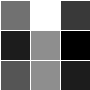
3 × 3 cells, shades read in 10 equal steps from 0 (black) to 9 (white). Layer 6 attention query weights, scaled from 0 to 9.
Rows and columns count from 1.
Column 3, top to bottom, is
2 0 1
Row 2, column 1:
1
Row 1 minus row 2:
3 4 2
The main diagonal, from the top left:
4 5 1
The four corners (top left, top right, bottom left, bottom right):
4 2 3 1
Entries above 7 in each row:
1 0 0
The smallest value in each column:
1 5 0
